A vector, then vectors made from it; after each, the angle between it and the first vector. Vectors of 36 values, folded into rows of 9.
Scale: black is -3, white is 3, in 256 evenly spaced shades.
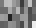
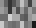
nearly opposite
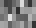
nearly opposite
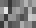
partly opposed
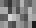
nearly opposite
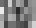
orthogonal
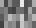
partly opposed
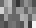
partly aligned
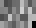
nearly opposite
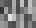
partly opposed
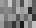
partly aligned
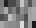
nearly opposite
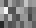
orthogonal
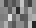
nearly opposite
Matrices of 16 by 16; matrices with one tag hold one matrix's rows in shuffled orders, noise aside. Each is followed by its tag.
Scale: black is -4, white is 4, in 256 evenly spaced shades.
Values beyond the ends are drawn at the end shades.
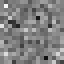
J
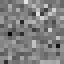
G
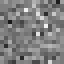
G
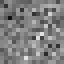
G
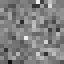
G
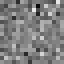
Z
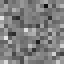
J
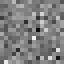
Z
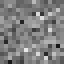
G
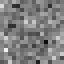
J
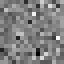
Z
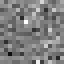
G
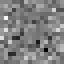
J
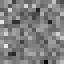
J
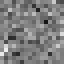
J
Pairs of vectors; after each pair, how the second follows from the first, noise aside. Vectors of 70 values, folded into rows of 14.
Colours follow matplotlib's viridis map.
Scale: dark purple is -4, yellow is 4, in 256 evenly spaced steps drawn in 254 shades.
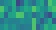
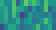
shuffled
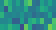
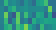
shuffled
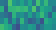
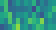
negated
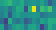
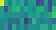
shuffled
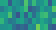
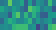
negated
